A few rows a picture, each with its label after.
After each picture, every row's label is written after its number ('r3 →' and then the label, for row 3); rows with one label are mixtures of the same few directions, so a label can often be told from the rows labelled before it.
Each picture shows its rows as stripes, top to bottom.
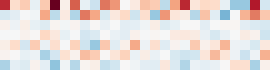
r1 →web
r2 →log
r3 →log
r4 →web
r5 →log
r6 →web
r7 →web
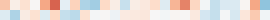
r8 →web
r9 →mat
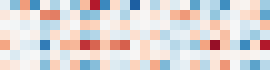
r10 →log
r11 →web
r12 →web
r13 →log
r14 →web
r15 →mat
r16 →log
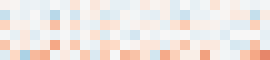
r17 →mat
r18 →web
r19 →web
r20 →log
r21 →web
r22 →log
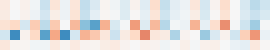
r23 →log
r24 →log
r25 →log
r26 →mat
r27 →web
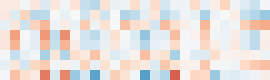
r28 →log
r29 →log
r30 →log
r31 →mat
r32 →mat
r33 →mat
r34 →log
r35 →mat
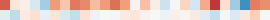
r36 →web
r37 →mat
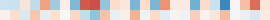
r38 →log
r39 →log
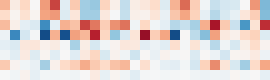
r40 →web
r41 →web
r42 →web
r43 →mat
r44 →mat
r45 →log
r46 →web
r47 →log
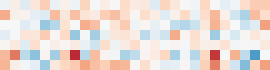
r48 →log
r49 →web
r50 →web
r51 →mat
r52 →log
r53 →mat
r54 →web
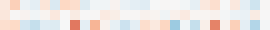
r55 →mat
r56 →web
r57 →mat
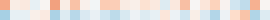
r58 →web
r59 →web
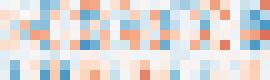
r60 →web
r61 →log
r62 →log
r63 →log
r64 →log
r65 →web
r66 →mat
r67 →mat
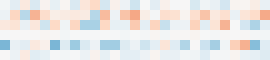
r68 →log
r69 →log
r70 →log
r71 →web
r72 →web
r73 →log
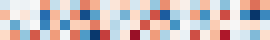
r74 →log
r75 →log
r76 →mat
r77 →log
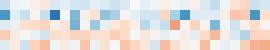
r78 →web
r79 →web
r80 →mat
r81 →web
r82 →log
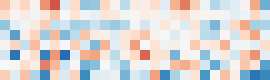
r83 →web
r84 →web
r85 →web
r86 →mat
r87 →log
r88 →mat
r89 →web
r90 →log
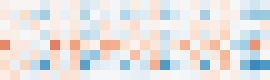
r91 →log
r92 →log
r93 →log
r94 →log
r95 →web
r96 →log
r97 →log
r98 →mat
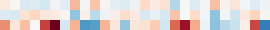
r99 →mat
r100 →mat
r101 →web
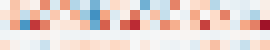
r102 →mat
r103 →log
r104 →log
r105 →web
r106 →web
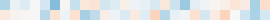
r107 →web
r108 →log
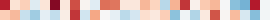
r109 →web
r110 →mat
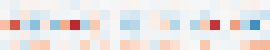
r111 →mat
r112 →log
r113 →mat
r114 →log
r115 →log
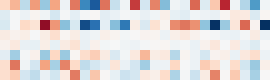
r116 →log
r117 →web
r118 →web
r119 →web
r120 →mat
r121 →mat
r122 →mat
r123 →mat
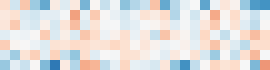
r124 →log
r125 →mat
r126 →mat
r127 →log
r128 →web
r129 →mat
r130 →web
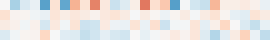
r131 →mat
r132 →web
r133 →log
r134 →web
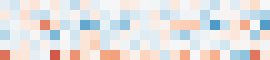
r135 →mat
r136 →log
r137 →web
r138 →web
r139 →log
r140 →web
